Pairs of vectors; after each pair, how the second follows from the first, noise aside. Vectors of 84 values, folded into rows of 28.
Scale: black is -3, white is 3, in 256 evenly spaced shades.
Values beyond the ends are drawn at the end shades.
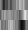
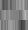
shrunk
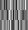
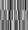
negated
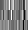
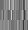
shrunk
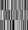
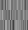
shrunk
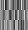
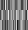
wrapped around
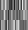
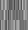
shrunk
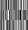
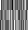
wrapped around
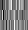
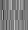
shrunk
